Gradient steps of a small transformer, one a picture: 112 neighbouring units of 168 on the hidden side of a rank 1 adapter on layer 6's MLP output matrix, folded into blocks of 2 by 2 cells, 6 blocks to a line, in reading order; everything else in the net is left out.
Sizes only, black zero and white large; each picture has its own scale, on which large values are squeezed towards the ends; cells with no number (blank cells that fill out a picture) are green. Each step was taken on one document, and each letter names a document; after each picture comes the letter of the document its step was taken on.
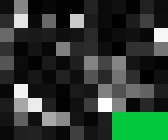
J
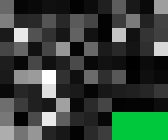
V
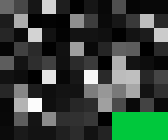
J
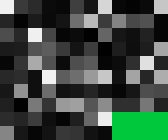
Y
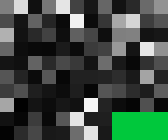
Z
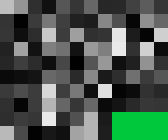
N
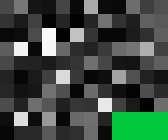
N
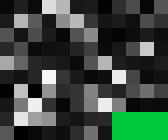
J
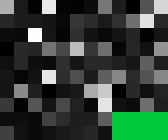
Y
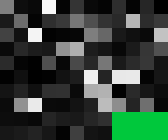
J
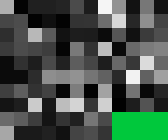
Y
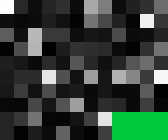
Y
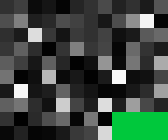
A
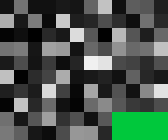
N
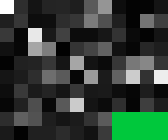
Y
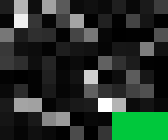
J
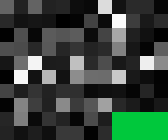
V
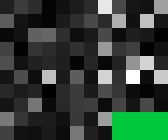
Y
